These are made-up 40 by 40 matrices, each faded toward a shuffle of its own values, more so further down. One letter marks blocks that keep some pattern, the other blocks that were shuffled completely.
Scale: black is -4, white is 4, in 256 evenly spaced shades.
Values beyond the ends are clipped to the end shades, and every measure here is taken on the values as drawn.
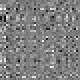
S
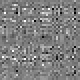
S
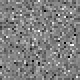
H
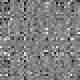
S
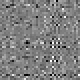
S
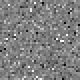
H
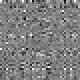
S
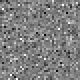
H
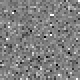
H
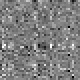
S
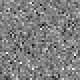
H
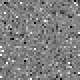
H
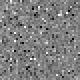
H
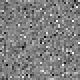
H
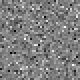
H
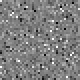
H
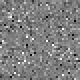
H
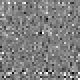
S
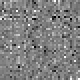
S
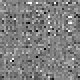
S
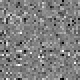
S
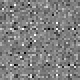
S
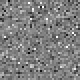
H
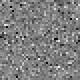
H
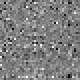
S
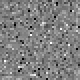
H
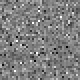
H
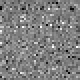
S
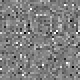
S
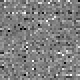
S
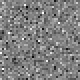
H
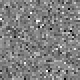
H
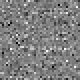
S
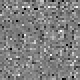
S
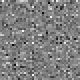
S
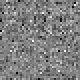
S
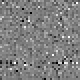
S
